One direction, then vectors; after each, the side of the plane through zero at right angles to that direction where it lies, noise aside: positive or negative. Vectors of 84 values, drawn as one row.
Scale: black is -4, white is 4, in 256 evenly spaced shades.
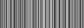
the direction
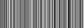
positive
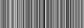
negative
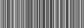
negative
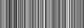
positive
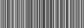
negative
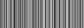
positive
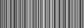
positive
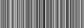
negative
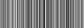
negative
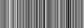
negative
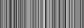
positive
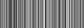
positive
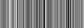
negative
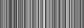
positive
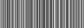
negative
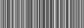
negative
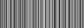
positive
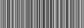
negative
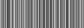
negative
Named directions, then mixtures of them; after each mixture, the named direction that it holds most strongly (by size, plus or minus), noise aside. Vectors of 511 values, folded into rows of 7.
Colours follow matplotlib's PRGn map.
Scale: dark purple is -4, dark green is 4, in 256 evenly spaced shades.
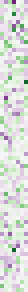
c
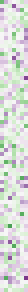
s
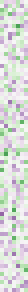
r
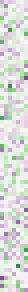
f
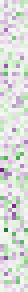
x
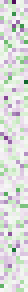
c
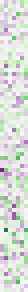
x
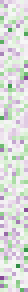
f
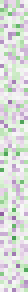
r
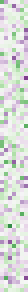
s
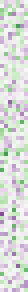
r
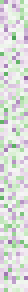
s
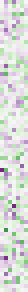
x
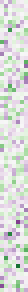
f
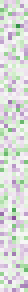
r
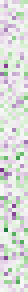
x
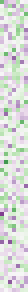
r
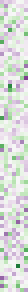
f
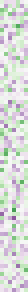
r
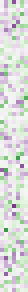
x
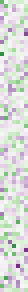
f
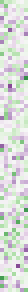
f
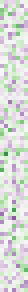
r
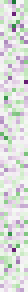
c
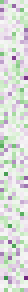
s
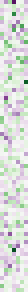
c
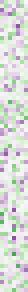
r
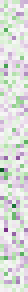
x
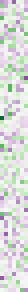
f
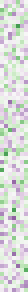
r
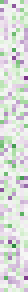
s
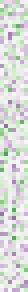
r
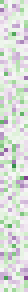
s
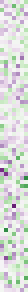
x
